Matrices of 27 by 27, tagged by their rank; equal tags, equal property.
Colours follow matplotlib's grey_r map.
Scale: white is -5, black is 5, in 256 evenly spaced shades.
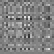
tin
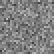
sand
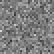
sand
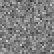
sand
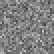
sand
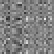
tin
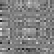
tin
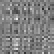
tin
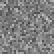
sand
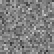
sand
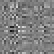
tin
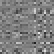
tin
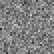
sand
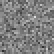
sand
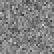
sand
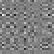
tin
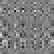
tin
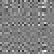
tin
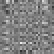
tin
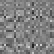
tin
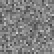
sand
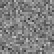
sand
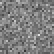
sand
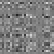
tin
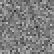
sand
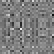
tin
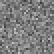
sand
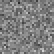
sand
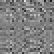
tin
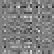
tin
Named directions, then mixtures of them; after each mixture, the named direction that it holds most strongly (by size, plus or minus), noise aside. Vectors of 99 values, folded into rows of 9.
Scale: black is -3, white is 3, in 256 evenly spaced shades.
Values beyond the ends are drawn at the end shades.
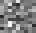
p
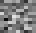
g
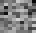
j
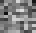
j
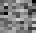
j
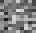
g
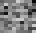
j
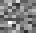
p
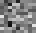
p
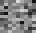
j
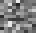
p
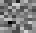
p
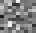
p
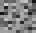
j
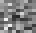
g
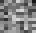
j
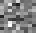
p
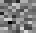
g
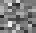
p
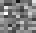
j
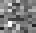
p
